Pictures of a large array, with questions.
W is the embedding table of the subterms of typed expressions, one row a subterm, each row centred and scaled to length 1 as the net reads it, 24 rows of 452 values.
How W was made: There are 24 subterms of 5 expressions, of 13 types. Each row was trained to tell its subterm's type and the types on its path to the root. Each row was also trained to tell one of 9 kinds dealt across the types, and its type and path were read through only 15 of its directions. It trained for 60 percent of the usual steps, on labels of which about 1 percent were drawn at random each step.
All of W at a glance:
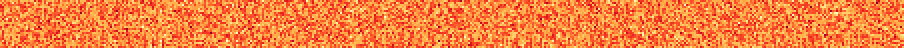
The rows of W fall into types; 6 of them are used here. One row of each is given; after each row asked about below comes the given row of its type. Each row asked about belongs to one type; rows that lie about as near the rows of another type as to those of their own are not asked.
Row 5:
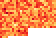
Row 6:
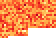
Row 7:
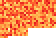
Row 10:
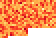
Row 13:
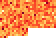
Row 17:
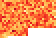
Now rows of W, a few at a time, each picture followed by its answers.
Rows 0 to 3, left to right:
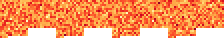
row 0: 13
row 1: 7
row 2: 10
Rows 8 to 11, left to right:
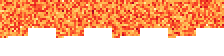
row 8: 13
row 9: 7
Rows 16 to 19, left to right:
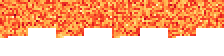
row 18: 5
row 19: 5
